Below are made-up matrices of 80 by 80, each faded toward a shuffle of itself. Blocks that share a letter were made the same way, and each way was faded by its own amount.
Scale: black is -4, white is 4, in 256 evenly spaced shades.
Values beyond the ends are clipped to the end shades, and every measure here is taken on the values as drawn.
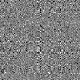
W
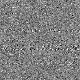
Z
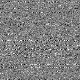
Z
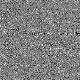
Z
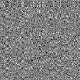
W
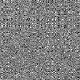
W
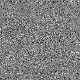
Z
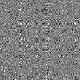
W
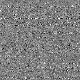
Z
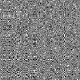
W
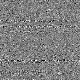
Z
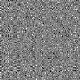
W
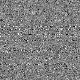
Z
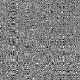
W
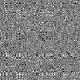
W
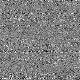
Z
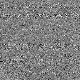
Z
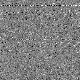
Z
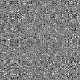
W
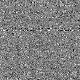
Z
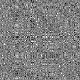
W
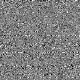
Z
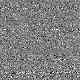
Z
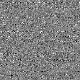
Z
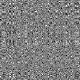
W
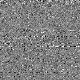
Z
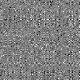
W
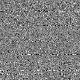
Z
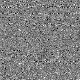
Z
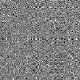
W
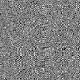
W
